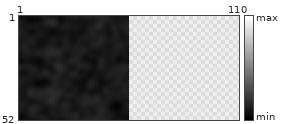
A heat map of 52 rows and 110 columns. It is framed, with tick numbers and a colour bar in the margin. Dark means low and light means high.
It is made of 1 by 2 panels. Panel 1,1: very low, blotchy, faint in contrast. Panel 1,2: very high, checkered, faint in contrast.
